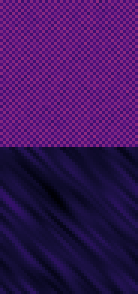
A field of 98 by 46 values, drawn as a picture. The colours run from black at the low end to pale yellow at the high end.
The table splits into 2 rows of 1 panel. Panel 1,1: low, checkered. Panel 2,1: very low, slanting down to the right, faint in contrast.
